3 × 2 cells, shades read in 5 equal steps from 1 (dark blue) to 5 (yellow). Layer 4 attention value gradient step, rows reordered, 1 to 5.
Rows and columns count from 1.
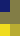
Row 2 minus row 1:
2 0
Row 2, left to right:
3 3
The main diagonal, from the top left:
1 3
